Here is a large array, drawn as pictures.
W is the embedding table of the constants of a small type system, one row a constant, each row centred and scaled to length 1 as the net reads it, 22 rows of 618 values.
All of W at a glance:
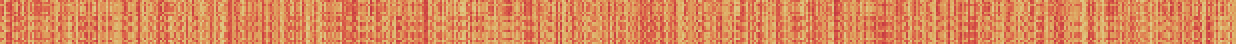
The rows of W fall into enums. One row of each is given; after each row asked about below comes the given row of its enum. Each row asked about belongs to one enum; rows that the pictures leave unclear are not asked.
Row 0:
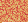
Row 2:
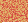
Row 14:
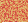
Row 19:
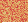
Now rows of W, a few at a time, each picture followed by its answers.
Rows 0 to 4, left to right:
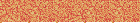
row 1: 19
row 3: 19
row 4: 19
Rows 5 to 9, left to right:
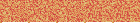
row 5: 19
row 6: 0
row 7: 19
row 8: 14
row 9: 14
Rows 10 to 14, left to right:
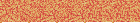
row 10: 0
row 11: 2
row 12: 2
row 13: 14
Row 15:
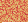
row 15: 0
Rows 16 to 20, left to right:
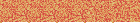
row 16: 2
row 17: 2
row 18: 2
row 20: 14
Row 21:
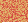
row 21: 2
